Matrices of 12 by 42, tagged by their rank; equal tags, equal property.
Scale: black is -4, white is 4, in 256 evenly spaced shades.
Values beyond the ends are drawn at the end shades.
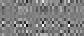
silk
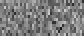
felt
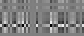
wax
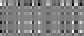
wax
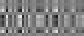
wax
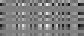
wax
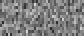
felt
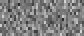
felt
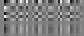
wax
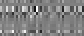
silk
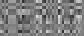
silk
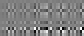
wax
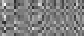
silk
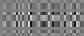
wax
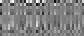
silk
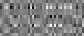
silk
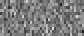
felt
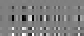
wax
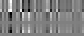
wax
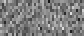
felt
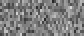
felt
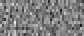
felt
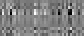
silk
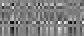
silk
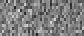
felt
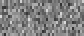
felt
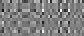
silk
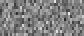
felt
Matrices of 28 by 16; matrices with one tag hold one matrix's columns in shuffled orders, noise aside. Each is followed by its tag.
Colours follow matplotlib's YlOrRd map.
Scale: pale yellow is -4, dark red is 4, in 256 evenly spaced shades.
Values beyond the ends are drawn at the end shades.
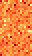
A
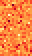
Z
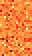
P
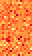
P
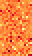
P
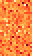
A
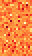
Z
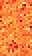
Z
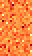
Z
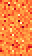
Z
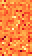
P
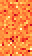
P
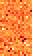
P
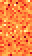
A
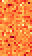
A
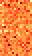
A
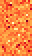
Z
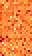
P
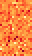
P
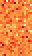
A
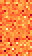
P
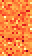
P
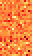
P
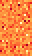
Z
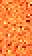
Z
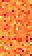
P
